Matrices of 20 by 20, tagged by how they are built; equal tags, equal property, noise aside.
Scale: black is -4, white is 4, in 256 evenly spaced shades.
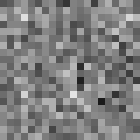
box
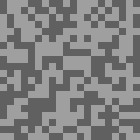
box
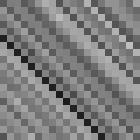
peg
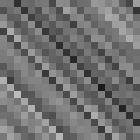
peg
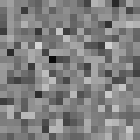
box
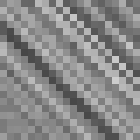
peg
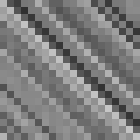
peg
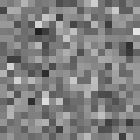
box
